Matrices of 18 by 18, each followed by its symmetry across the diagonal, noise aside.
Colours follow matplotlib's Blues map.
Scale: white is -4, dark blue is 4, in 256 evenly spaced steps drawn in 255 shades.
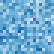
antisymmetric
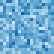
antisymmetric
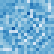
symmetric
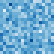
antisymmetric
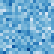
antisymmetric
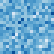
symmetric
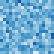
antisymmetric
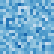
antisymmetric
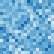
symmetric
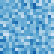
antisymmetric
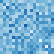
symmetric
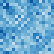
symmetric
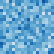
symmetric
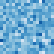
antisymmetric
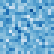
antisymmetric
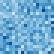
symmetric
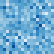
antisymmetric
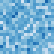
symmetric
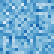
symmetric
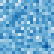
symmetric
